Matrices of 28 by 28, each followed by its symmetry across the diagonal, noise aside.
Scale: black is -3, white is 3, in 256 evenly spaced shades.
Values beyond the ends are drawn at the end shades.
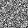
symmetric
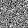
neither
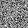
symmetric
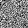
symmetric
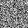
neither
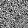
symmetric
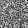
symmetric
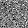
neither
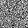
neither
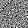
symmetric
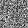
neither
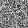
neither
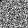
symmetric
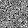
symmetric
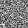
neither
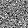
neither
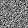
symmetric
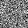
neither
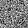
symmetric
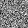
neither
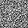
symmetric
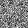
neither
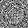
symmetric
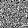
neither
